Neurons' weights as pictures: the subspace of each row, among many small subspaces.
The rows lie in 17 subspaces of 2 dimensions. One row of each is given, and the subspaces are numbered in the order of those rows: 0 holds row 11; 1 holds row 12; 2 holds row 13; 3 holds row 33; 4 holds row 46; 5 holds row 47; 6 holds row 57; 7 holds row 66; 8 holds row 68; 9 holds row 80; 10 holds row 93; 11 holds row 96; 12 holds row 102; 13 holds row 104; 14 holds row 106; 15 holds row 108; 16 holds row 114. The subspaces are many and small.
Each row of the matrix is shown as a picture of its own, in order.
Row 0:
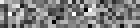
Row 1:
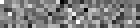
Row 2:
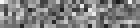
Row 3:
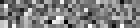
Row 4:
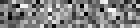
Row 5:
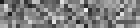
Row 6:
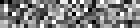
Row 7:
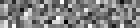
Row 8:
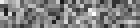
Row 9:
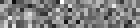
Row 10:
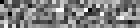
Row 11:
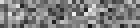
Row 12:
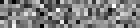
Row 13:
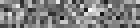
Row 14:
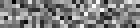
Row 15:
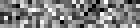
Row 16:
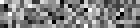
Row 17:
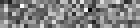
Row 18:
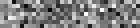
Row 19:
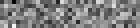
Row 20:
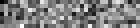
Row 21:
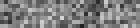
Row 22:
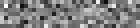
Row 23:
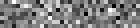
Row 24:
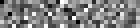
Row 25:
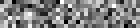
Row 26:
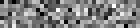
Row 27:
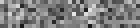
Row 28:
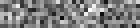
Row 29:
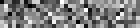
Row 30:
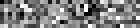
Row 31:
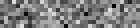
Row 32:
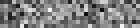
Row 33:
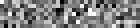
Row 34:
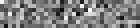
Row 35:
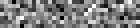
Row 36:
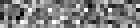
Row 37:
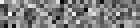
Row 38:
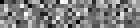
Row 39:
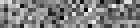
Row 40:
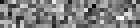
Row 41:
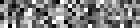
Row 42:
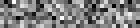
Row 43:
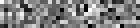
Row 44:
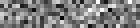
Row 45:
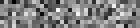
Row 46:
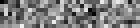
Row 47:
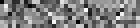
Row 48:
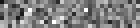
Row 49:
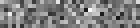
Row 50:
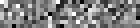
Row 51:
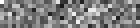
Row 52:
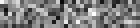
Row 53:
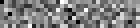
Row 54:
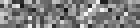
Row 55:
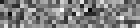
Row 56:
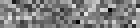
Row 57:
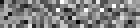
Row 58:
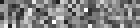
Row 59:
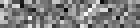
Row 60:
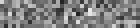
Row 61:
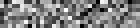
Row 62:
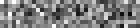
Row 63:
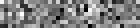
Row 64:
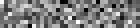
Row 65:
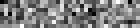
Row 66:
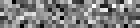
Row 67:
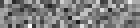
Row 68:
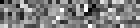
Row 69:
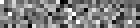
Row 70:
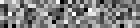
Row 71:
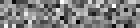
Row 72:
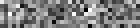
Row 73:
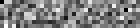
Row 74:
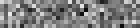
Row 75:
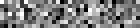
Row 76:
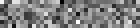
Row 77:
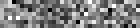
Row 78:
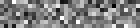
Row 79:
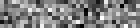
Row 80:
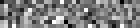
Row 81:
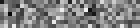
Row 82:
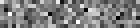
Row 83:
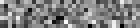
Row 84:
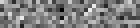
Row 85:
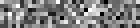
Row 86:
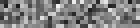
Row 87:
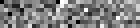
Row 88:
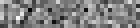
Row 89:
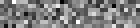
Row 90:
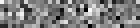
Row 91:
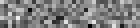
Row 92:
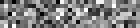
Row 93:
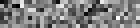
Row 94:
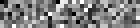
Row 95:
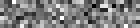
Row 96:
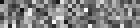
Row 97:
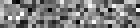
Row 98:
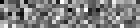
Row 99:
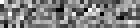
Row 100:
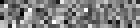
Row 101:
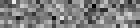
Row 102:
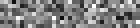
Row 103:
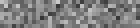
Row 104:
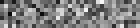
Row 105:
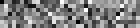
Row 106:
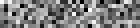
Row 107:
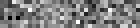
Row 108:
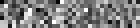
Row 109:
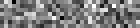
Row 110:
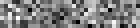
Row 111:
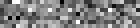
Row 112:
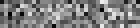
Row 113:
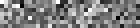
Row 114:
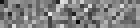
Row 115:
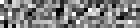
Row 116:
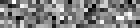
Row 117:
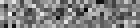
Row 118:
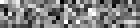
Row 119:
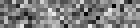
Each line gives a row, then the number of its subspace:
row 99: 7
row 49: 2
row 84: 7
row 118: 4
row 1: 6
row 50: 16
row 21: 5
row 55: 3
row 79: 5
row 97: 15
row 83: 9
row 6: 14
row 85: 2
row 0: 0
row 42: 12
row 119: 14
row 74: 13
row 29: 5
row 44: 6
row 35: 7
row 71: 3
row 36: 15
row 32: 13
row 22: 16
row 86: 16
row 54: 10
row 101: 12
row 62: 1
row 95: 7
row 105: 5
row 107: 11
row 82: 2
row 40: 12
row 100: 15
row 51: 6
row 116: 12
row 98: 8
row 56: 9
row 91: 9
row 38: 14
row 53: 6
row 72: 0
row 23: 1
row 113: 10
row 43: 8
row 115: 7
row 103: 16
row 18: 13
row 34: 3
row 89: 3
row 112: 1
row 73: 12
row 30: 8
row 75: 8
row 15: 2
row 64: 6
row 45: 1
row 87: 10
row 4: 1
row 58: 11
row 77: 11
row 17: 14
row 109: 12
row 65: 4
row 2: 4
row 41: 11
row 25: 11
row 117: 13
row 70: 0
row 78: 3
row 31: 14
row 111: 15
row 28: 2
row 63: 8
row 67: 10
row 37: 0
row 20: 4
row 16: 5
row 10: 7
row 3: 9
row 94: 16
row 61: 10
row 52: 4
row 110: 9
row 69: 6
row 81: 0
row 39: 14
